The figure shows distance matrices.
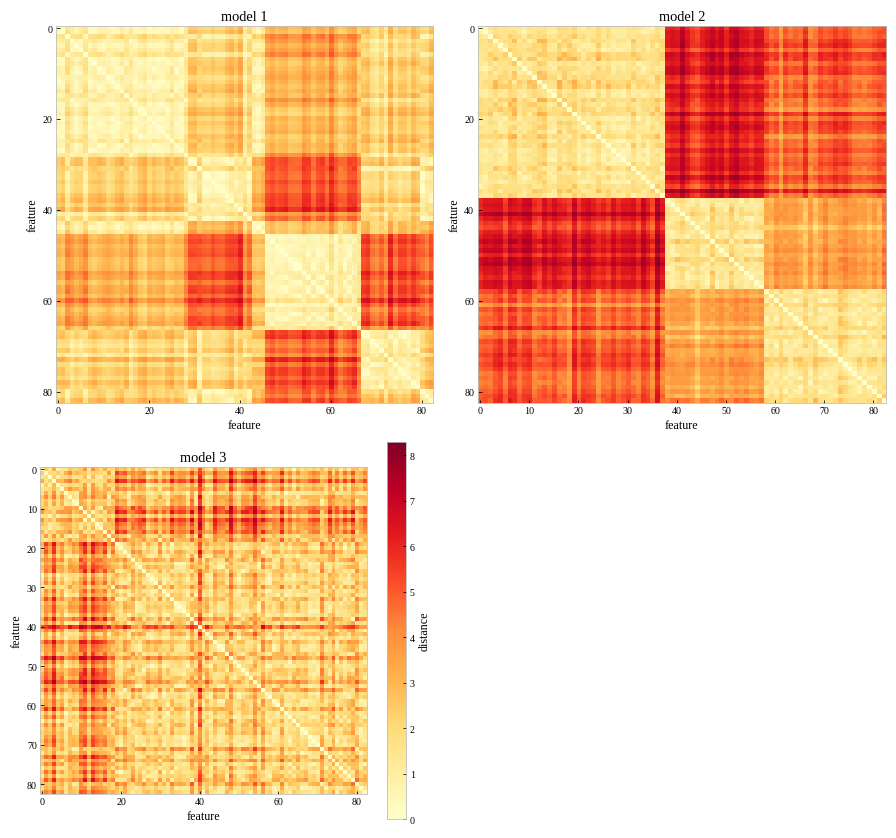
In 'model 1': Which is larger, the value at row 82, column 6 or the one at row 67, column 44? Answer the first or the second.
the second
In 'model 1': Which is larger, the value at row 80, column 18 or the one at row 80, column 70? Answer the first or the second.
the first
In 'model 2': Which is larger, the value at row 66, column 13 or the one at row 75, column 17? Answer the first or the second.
the first
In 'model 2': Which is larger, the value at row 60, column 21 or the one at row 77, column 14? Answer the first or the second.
the first
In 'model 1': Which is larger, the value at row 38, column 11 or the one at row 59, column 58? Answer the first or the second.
the first
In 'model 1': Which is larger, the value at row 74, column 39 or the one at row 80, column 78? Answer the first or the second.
the second
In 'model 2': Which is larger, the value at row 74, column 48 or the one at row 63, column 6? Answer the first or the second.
the second
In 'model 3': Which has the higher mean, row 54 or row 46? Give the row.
54
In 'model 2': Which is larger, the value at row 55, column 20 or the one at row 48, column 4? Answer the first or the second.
the second
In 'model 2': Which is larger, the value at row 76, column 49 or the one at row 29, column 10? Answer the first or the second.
the first
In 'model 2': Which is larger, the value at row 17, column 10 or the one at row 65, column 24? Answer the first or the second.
the second
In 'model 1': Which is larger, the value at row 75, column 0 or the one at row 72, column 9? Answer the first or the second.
the first
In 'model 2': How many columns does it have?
83
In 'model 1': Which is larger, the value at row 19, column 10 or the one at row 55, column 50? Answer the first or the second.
the first
